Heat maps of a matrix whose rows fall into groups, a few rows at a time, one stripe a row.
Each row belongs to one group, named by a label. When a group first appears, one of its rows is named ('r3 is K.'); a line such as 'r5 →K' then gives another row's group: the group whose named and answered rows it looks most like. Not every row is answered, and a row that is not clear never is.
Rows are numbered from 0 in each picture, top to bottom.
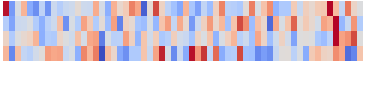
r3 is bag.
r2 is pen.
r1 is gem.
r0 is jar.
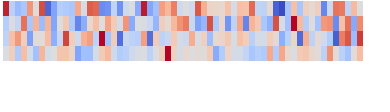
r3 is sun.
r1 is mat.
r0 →pen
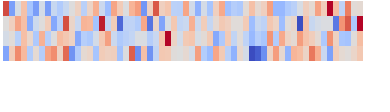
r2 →sun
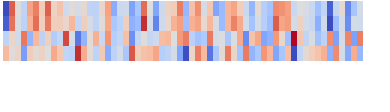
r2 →mat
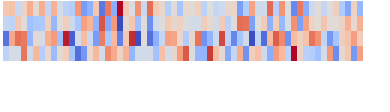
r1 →gem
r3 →mat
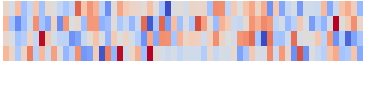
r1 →pen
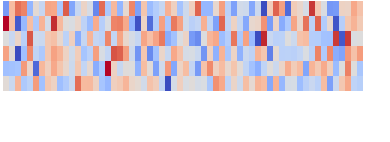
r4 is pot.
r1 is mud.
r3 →mud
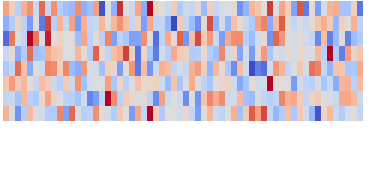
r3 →mud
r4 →bag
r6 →pot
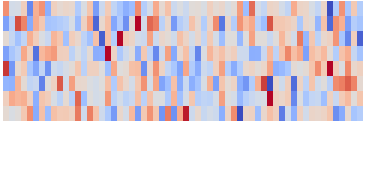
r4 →jar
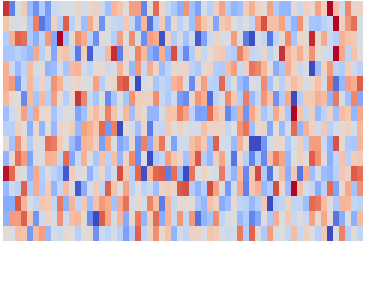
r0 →jar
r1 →pen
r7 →mat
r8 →gem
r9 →bag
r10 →bag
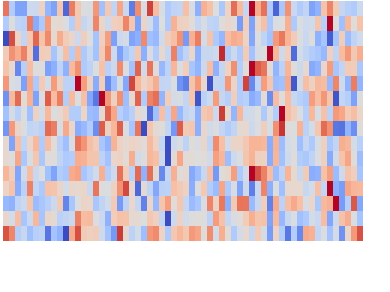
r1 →mud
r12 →mud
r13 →gem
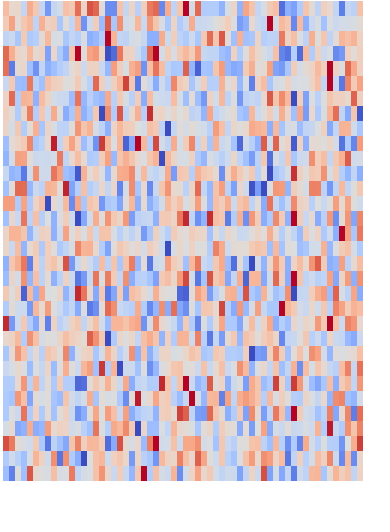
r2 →pot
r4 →jar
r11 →gem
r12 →bag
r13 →pen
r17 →bag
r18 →mat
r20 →pot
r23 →bag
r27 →mat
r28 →mud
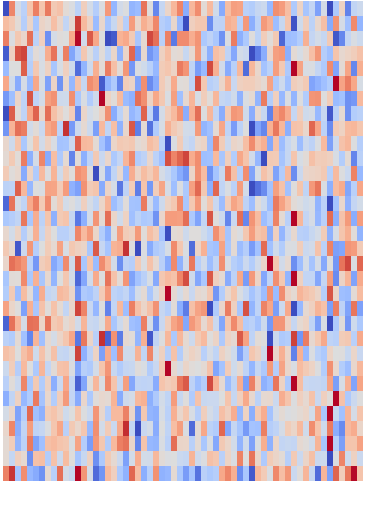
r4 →mat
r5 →pen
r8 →bag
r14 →mat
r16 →mud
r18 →mat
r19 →sun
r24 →sun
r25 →mat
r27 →mud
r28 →mud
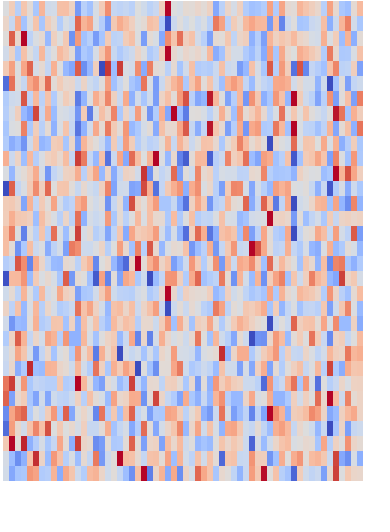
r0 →sun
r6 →mat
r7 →pot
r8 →mat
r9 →gem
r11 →pen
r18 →bag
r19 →sun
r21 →gem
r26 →jar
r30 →gem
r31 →pen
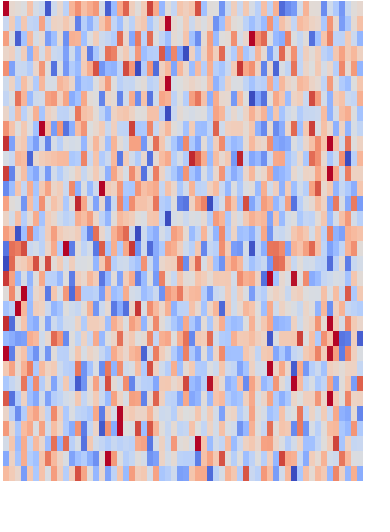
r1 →sun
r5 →sun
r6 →bag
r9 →jar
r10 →bag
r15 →mud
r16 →bag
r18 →pen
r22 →gem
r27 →gem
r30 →pot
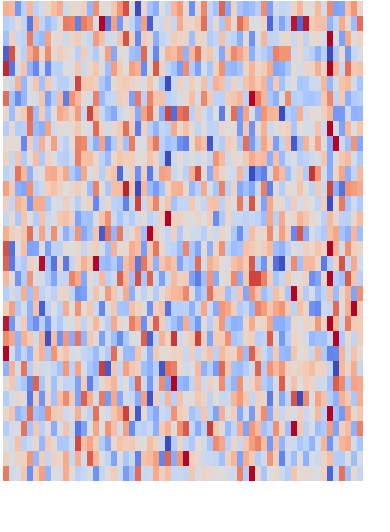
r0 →mud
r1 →gem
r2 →mud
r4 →jar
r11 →bag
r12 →mud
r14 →sun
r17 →pen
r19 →mat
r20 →pen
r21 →jar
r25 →pot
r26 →gem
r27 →mud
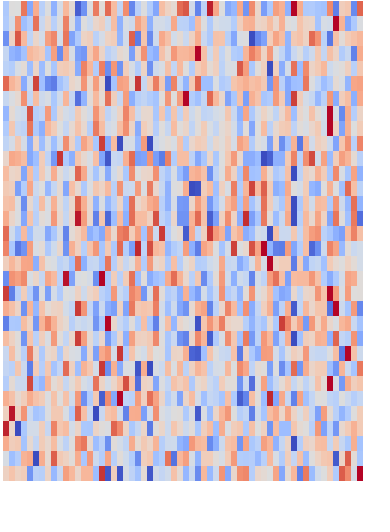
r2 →bag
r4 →gem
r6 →mat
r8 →mud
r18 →bag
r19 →jar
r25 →mud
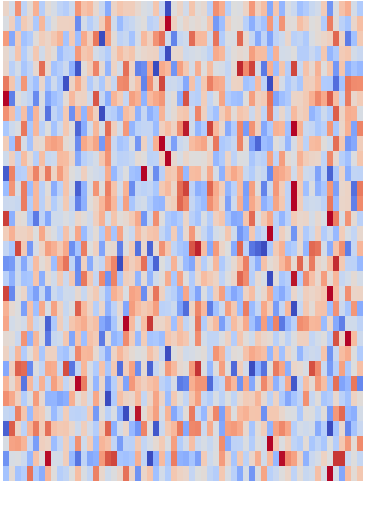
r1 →sun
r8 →mat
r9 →bag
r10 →sun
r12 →mat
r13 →mat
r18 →gem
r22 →pen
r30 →pot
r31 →mud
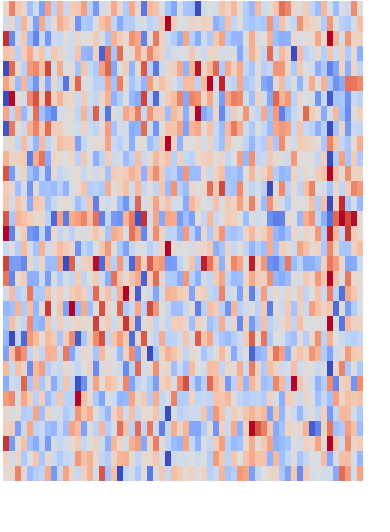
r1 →sun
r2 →jar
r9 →sun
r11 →jar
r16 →sun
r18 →jar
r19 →mud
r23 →bag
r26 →pen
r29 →jar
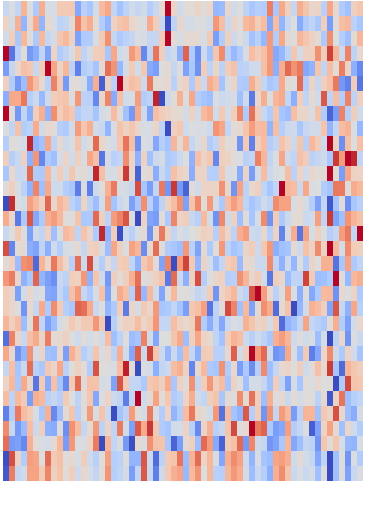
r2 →sun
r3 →jar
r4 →pot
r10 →pen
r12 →pot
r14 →mud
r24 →mud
